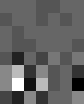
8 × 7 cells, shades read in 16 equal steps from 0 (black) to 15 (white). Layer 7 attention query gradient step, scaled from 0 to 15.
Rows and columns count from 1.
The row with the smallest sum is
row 5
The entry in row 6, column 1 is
8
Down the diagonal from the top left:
6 6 6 6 7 6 0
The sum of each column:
48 52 41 48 46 46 41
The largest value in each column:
8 15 8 11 7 6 8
